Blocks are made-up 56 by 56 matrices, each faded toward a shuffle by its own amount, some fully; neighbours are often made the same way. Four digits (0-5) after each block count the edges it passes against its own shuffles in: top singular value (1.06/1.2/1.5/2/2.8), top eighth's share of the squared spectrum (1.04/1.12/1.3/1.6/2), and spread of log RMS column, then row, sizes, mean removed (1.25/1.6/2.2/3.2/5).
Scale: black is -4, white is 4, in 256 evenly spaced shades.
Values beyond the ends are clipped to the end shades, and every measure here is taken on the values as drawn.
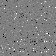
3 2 0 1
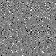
3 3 1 1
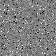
1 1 0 0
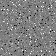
0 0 0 0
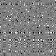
4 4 2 2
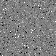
1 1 0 0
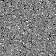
0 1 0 0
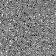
2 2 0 0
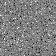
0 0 0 0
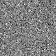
1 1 0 0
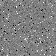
0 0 0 0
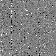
2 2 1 0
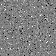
0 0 0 0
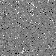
1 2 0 1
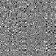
4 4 2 2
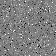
1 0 0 0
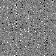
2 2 2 0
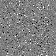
1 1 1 0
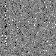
2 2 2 0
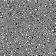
0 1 0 0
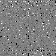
3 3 1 1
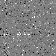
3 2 1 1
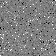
0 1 0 0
